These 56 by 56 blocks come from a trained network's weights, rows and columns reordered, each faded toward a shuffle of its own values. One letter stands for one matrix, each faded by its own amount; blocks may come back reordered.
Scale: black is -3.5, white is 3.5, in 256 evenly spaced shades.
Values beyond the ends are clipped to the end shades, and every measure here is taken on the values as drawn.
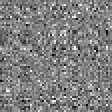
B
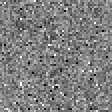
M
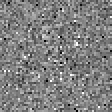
M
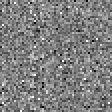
M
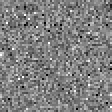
M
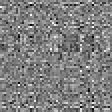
B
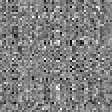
B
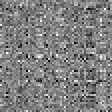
B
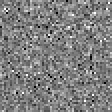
M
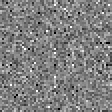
M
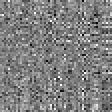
B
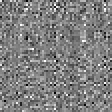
B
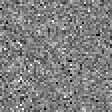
M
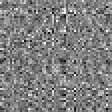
B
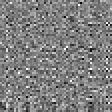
B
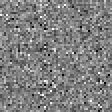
M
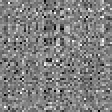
B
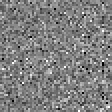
M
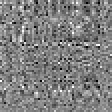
B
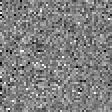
M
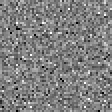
M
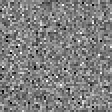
M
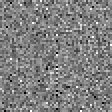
M
